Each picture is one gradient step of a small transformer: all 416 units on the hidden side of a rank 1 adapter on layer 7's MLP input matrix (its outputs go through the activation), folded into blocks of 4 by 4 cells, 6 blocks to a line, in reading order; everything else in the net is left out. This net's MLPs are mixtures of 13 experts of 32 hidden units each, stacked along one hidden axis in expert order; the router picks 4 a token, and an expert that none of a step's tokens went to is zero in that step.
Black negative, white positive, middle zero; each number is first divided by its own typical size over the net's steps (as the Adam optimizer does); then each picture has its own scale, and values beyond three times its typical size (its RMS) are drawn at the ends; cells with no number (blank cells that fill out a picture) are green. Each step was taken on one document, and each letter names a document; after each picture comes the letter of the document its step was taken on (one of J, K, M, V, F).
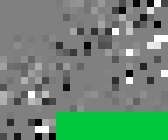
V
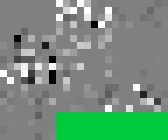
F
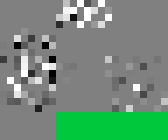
F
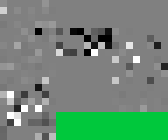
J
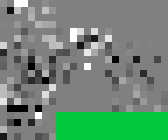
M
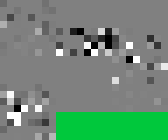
J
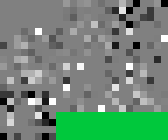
V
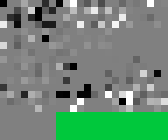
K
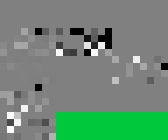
J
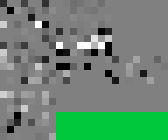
M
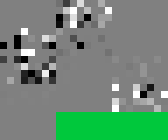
F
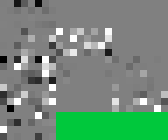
M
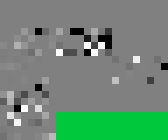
J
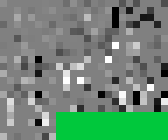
V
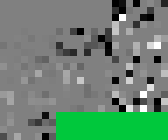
V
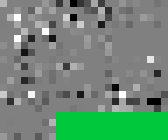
K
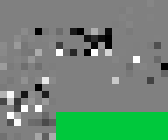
J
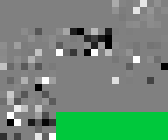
J
